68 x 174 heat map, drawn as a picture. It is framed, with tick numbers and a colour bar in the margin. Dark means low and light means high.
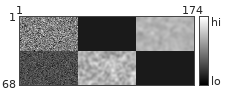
It is made of 2 by 3 panels. Panel 1,1: middling, fine-grained, strong in contrast. Panel 1,2: very low, flat. Panel 1,3: high, blotchy, faint in contrast. Panel 2,1: low, fine-grained. Panel 2,2: high, blotchy. Panel 2,3: very low, flat.
